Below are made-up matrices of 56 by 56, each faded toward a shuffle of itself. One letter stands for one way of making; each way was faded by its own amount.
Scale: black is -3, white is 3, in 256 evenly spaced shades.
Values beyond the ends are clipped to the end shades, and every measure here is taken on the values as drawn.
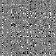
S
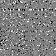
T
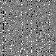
S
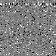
T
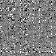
S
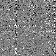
S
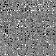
S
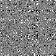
S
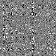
S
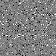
T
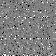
T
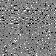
T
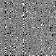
S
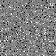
T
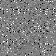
T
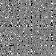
S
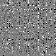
S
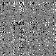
S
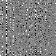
S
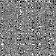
S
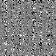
S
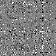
S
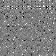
T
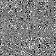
S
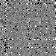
S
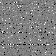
T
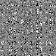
S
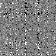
S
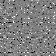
T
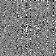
S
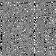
S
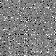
T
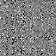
S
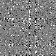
S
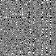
S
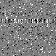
T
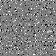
T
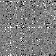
S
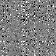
S
